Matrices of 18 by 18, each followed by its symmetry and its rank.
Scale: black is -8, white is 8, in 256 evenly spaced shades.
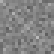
symmetric, full rank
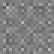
symmetric, rank three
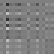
neither, rank one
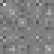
symmetric, rank three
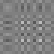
symmetric, rank one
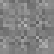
symmetric, rank three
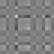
symmetric, rank one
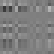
neither, rank one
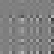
neither, rank one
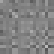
symmetric, rank three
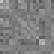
symmetric, rank three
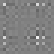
symmetric, rank two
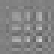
symmetric, rank two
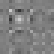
symmetric, rank two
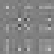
symmetric, rank two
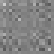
symmetric, rank three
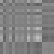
symmetric, rank one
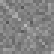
symmetric, full rank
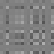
symmetric, rank one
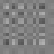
symmetric, rank one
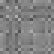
symmetric, rank two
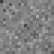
symmetric, full rank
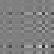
neither, rank one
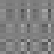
neither, rank one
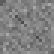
symmetric, full rank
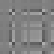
symmetric, rank one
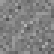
symmetric, full rank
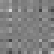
symmetric, rank two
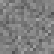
symmetric, full rank
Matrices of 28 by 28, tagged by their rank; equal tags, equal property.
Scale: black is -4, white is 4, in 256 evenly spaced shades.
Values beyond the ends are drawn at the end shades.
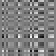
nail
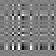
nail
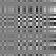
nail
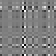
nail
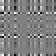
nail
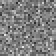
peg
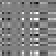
nail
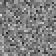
peg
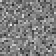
peg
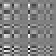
nail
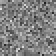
peg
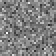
peg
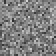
peg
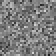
peg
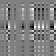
nail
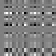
nail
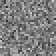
peg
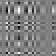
nail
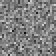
peg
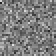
peg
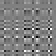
nail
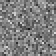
peg
